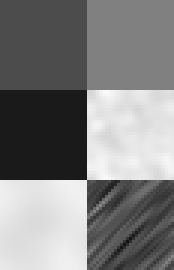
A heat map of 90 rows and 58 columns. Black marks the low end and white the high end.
The table splits into 3 rows of 2 panels. Panel 1,1: low, flat. Panel 1,2: middling, flat. Panel 2,1: very low, flat. Panel 2,2: very high, blotchy, faint in contrast. Panel 3,1: very high, smooth, faint in contrast. Panel 3,2: low, slanting up to the right.
